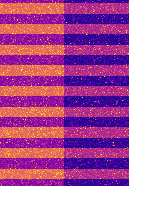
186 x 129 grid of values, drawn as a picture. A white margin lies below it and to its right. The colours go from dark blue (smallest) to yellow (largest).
Stripes: horizontal, repeating 9 times. Average level on the scale: 40%. Seam: vertical, 50% of the way across, the left part higher.
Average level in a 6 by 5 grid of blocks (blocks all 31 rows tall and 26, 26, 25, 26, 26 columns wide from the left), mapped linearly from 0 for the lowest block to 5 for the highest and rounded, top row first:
55311 / 44200 / 55311 / 44200 / 55311 / 44200
